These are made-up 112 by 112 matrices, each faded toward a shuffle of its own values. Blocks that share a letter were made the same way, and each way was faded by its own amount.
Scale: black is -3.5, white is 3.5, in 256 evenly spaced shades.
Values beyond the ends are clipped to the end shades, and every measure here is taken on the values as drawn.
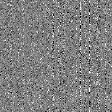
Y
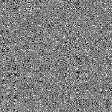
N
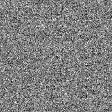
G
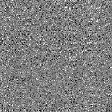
N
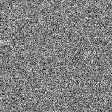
G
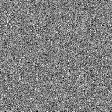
G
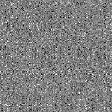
N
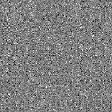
N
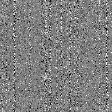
Y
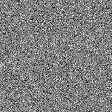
G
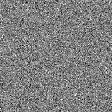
G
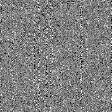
Y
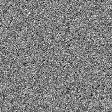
G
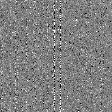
Y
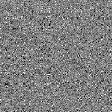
N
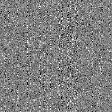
Y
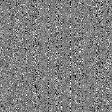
Y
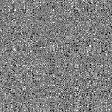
N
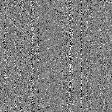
Y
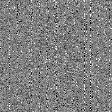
Y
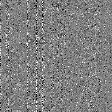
Y
